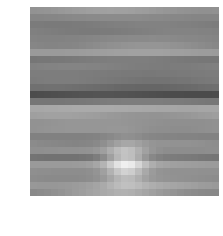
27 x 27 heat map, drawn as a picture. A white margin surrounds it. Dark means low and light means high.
Ninth with the highest average: bottom middle. Roughest part: bottom middle. Bumps: one, in the bottom middle. Grain: streaks across.
